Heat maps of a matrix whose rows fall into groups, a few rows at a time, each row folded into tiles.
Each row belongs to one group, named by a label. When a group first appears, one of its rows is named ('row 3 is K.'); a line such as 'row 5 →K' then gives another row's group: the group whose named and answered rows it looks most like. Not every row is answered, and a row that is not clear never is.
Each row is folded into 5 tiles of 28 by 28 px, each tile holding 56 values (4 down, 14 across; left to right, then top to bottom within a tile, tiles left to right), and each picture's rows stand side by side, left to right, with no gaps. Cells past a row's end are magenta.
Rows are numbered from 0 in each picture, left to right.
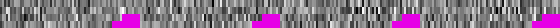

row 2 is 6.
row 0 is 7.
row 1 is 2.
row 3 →6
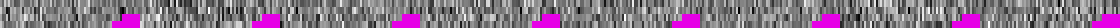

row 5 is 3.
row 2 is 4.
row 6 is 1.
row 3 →3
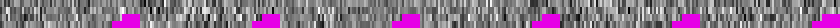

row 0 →7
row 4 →1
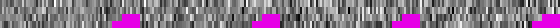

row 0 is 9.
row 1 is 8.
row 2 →1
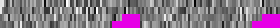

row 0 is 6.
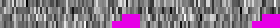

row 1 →3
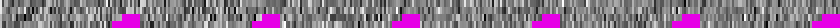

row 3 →2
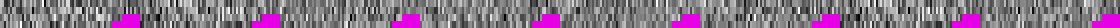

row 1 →1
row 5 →6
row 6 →1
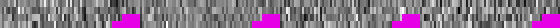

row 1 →4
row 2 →7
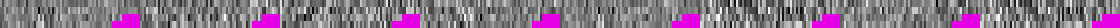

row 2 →9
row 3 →3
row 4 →3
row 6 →4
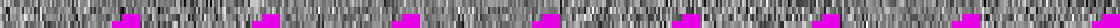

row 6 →4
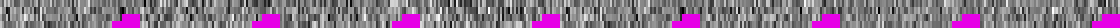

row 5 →3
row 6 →3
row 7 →4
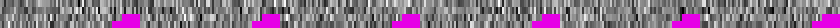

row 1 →3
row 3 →6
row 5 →8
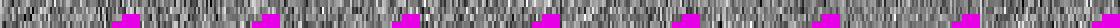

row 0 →9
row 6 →6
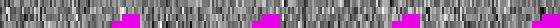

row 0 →7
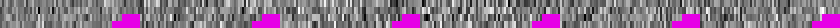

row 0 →3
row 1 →8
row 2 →2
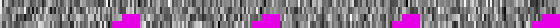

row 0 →9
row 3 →2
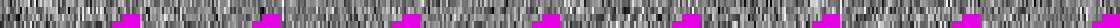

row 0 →1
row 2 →4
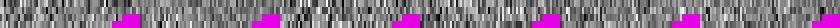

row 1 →4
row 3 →1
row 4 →7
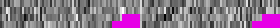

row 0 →7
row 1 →9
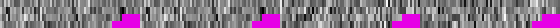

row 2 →9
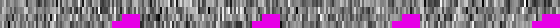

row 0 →6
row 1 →1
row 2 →4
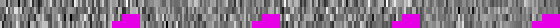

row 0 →2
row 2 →8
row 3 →3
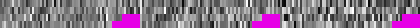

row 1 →9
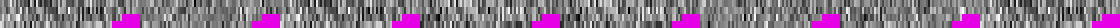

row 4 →1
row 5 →6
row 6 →7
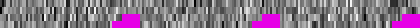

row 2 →2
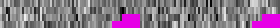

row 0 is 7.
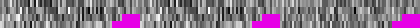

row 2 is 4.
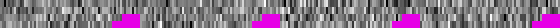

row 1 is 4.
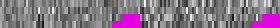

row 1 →8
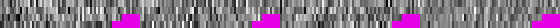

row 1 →4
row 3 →6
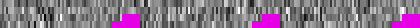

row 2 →7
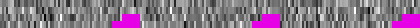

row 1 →2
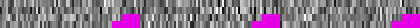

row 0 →3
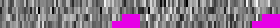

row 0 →3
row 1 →8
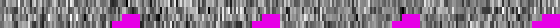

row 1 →1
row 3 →6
